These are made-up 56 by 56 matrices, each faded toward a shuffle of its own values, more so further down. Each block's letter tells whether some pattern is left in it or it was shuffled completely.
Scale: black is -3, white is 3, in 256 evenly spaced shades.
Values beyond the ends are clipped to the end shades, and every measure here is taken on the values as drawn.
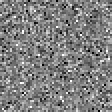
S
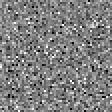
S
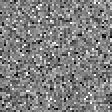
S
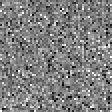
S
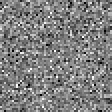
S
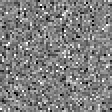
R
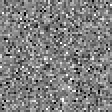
R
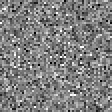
R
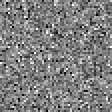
R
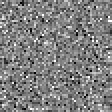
S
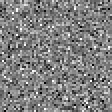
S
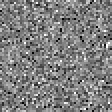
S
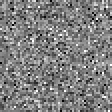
R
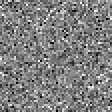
R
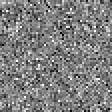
S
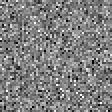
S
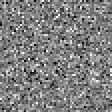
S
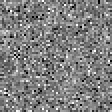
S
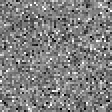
S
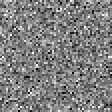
R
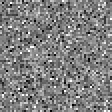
R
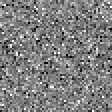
R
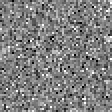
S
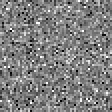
S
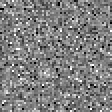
S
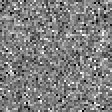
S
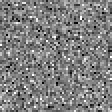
R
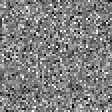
R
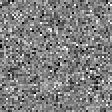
S
